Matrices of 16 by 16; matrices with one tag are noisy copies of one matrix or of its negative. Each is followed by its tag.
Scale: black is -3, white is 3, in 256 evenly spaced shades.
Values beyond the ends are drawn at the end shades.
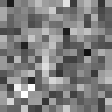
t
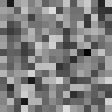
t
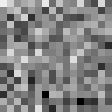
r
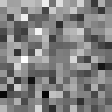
r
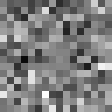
r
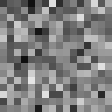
r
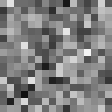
t
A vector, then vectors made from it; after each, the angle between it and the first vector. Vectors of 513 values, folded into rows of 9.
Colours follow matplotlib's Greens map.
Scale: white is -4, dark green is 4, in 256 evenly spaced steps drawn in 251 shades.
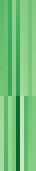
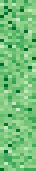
orthogonal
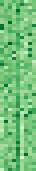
partly aligned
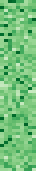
orthogonal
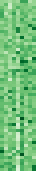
partly opposed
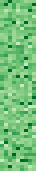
orthogonal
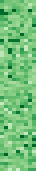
orthogonal
